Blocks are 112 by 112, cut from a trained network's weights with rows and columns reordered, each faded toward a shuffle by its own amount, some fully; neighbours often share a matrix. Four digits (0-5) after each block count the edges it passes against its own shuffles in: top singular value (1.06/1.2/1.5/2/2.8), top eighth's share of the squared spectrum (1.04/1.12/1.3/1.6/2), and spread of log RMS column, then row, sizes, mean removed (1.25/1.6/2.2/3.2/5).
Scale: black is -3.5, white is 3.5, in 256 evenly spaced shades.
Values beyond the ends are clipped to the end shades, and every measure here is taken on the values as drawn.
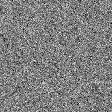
1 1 0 0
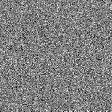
3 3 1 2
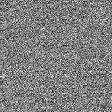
4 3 1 2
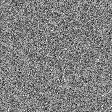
0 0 0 0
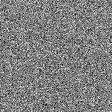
2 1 0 0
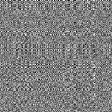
5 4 3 4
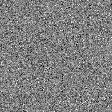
3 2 0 1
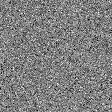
1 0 0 0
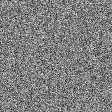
2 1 0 0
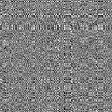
5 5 3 4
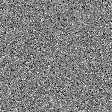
0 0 0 0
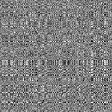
5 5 3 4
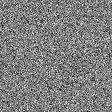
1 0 0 0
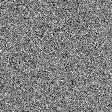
0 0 0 0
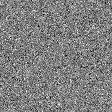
0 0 0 0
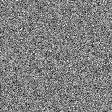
3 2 0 0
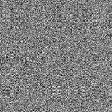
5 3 1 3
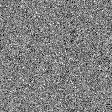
1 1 0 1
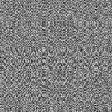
5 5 3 2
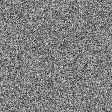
0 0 0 0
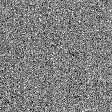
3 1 0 0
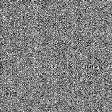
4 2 0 2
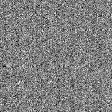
3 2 0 2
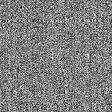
4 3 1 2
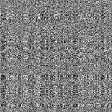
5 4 1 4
